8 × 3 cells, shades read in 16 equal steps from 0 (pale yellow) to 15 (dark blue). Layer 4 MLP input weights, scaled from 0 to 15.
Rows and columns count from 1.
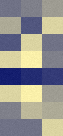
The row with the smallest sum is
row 6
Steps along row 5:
down down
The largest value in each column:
15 14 13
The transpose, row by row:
9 5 11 2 15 2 8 9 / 8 11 2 0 14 0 4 9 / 6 2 9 8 13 6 5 2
